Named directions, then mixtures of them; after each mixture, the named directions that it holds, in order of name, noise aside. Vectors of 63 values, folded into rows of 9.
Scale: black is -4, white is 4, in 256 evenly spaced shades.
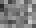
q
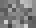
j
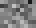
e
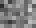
q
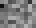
e, q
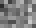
q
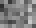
q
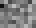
e, q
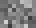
j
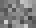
j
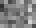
q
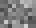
j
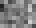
q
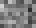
q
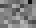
e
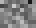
e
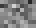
e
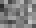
q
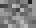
e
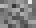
e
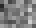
q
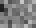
j, q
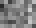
q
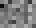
e, q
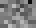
e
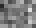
q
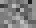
e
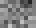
e, j
